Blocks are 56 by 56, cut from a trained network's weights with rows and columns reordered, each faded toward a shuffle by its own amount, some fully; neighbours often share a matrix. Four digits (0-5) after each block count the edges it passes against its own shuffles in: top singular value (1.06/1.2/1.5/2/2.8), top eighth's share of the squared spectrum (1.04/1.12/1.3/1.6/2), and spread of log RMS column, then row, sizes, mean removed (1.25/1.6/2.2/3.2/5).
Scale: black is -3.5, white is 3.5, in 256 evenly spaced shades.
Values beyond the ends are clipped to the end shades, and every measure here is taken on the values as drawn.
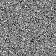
0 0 0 0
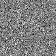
0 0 0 0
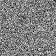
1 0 0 0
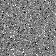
0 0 0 0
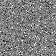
0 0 0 0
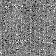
2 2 0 2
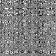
3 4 1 3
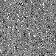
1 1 0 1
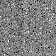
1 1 0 0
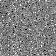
0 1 0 0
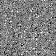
1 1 0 0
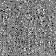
1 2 0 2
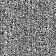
2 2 0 1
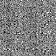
2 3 1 2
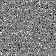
1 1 0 0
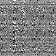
3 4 3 1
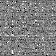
2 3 2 0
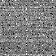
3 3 2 0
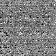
2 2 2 1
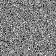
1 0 0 0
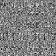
3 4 1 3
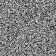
2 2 0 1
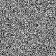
3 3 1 1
